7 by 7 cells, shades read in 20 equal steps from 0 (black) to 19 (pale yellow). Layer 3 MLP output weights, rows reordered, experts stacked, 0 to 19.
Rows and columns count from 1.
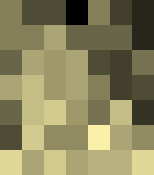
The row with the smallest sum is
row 1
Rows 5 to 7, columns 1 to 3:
8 15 16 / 6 16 11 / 17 13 16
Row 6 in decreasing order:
19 16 13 11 11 11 6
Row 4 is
13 15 12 13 10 5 6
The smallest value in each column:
6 6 6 0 6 5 3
